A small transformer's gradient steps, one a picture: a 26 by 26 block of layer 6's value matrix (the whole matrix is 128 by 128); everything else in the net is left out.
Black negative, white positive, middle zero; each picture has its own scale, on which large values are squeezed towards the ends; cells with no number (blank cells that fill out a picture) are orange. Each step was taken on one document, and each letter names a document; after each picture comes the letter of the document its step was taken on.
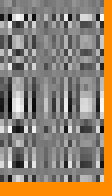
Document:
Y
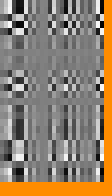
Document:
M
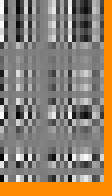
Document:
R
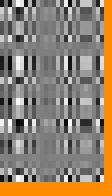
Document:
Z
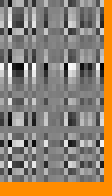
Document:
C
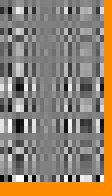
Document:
Z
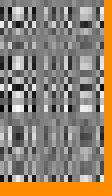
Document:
Y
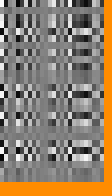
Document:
R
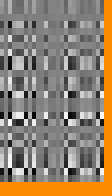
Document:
C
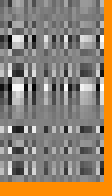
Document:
Y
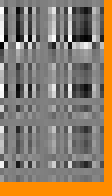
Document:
R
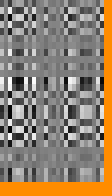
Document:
C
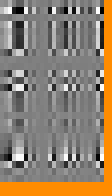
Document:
M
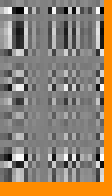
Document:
M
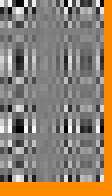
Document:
Z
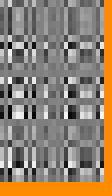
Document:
C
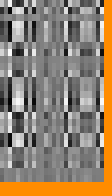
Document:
Y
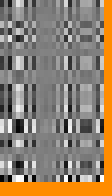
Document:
Z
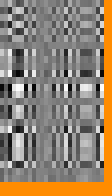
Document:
Y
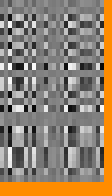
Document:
C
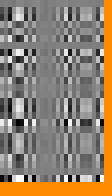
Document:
Z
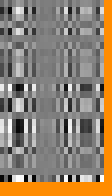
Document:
Z
